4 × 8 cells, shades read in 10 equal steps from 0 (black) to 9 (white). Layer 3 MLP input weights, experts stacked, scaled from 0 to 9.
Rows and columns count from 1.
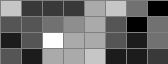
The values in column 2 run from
1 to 3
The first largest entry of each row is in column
1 5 3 5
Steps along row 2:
same up up up down down up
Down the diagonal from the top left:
7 3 9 6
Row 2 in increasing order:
0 3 3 3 4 4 5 6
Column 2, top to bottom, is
2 3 3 1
